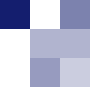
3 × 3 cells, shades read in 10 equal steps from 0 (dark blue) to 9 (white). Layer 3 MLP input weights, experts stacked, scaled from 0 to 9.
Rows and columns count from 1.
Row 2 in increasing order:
6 6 9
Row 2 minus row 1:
9 -3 2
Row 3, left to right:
9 5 7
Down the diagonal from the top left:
0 6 7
